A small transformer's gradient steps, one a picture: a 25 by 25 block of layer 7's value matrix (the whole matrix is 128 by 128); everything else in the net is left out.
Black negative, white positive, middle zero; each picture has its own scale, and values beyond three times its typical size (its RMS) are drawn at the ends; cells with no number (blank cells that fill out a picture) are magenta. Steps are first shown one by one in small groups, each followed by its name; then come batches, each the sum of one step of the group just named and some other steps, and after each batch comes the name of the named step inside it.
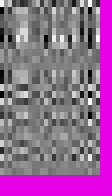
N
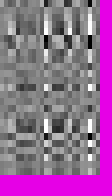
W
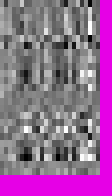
W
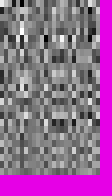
N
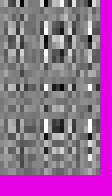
W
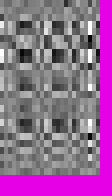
W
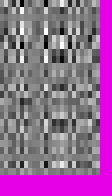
N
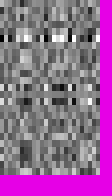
N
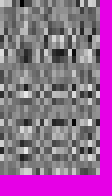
N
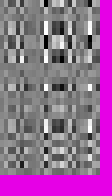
W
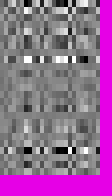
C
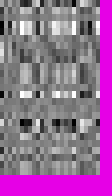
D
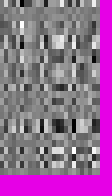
D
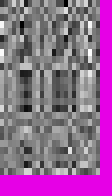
C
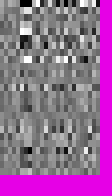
C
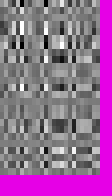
D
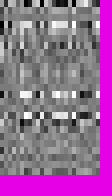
D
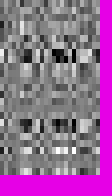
D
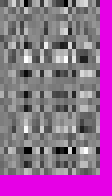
C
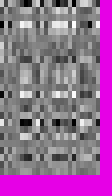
D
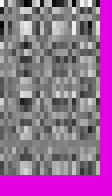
D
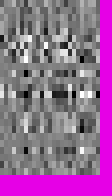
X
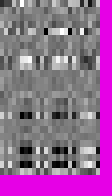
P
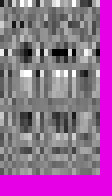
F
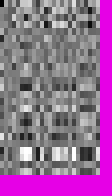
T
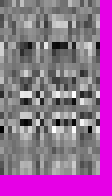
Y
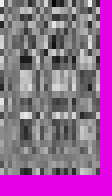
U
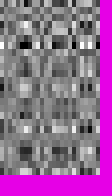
P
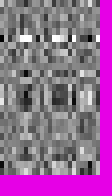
X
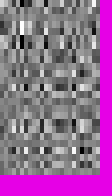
Y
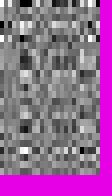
U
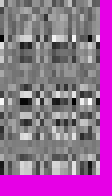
Y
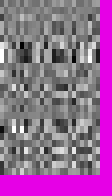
Y
